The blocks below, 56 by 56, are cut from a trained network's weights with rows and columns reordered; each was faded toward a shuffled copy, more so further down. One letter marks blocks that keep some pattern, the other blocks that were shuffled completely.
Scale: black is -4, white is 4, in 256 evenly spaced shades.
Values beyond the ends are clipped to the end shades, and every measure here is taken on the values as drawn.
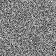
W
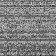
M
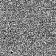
M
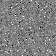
W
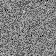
W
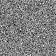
W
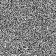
W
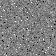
W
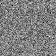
M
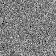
W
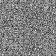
M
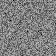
W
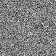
W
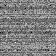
M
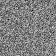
W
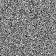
W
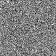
M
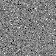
W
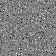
W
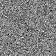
W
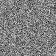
W
